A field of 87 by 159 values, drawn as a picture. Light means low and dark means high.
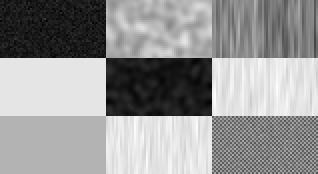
The table splits into 3 rows of 3 panels. Panel 1,1: very high, fine-grained, faint in contrast. Panel 1,2: low, blotchy. Panel 1,3: middling, streaked downward. Panel 2,1: very low, flat. Panel 2,2: very high, blotchy, faint in contrast. Panel 2,3: very low, streaked downward, faint in contrast. Panel 3,1: low, flat. Panel 3,2: very low, streaked downward, faint in contrast. Panel 3,3: middling, checkered, strong in contrast.
